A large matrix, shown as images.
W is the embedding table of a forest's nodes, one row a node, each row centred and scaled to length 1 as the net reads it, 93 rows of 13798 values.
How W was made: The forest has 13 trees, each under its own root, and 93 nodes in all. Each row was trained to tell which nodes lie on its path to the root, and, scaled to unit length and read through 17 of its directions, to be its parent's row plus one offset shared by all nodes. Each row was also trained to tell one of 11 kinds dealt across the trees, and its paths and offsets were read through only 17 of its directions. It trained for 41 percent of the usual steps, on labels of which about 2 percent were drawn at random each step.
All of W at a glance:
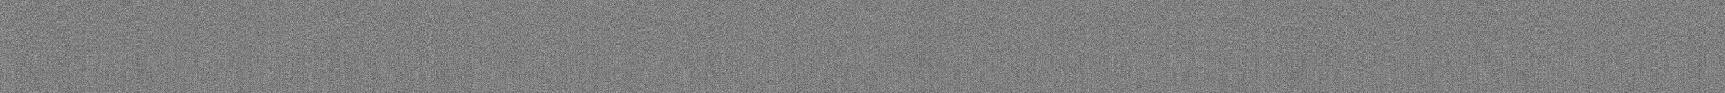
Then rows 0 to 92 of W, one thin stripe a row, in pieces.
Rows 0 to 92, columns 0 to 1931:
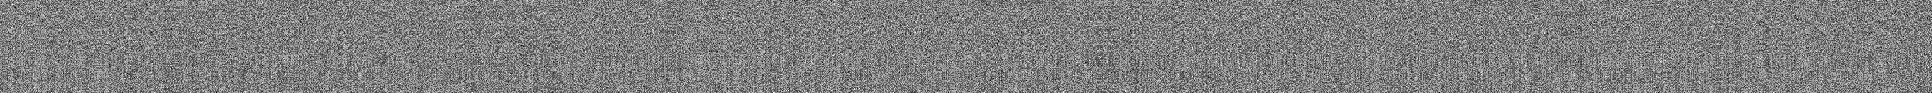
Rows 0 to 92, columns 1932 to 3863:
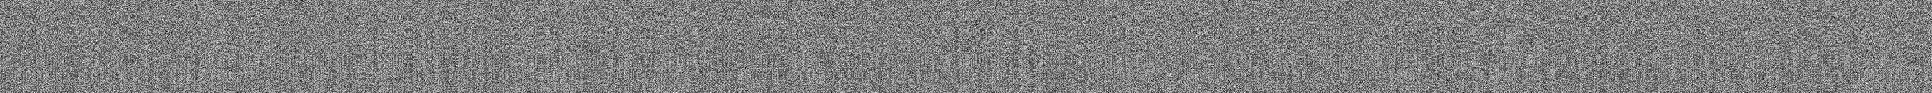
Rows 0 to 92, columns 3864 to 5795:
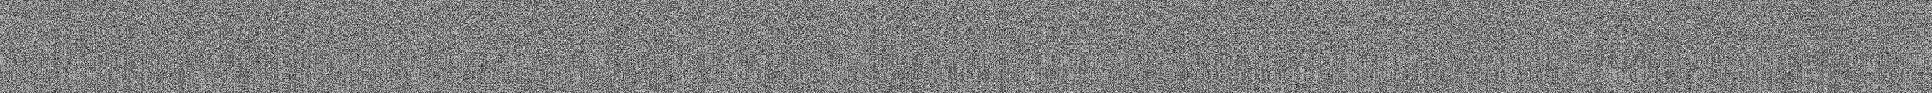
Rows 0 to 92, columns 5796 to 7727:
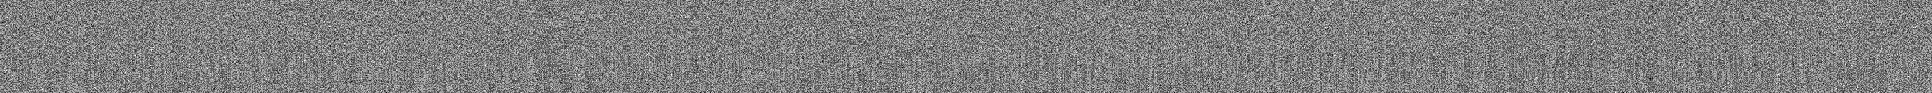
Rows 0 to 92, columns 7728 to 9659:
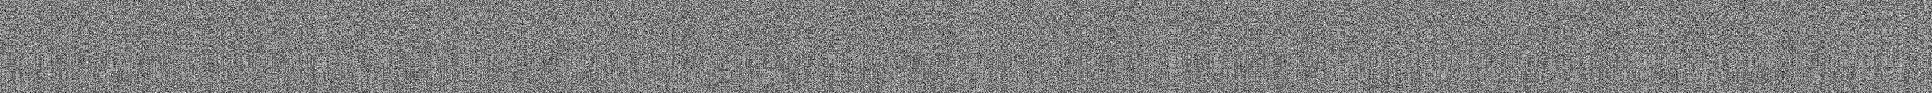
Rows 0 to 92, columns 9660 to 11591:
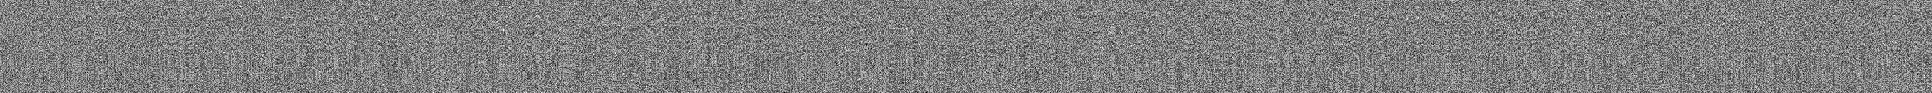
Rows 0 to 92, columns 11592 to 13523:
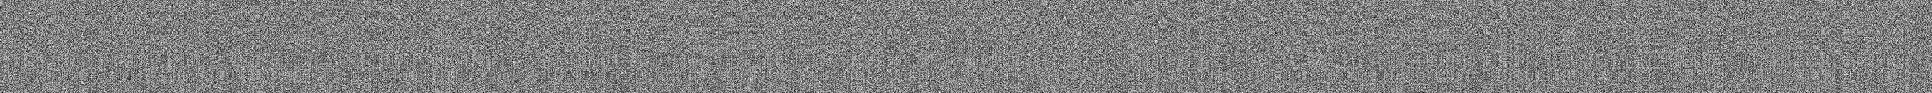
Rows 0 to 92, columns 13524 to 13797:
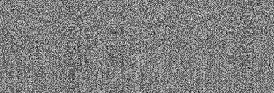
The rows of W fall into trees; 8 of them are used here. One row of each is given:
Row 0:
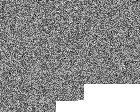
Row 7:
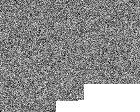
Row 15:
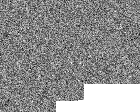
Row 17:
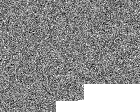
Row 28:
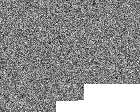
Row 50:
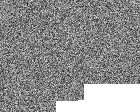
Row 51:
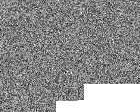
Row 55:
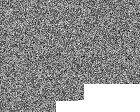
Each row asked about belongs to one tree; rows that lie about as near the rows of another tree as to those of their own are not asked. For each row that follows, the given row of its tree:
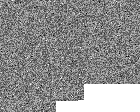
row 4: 28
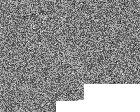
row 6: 17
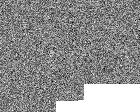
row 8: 15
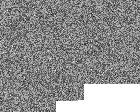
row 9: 51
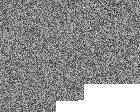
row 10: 7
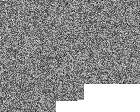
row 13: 0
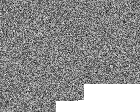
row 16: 15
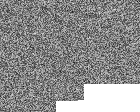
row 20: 28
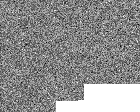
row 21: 50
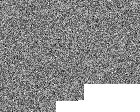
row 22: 50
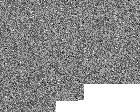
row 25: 50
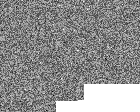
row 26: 55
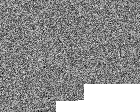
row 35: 51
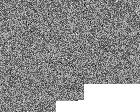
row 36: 7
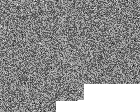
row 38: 17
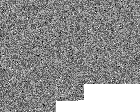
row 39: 50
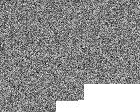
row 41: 7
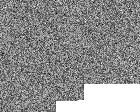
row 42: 7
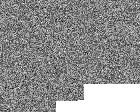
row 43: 51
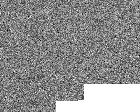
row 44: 50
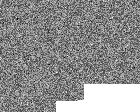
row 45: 17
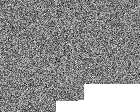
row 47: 7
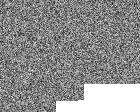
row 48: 7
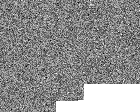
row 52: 15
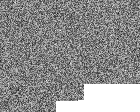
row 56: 15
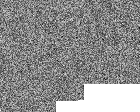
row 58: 55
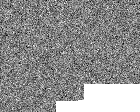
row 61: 55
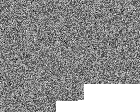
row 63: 17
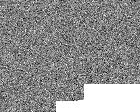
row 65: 15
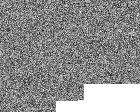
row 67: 51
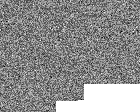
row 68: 28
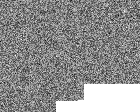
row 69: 17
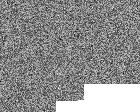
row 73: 0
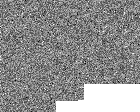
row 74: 17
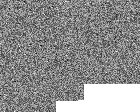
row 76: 17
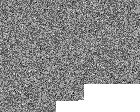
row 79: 7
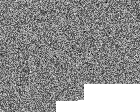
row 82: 17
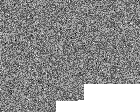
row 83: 7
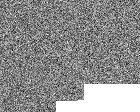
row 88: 17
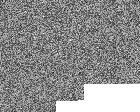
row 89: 7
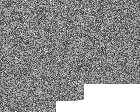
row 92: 55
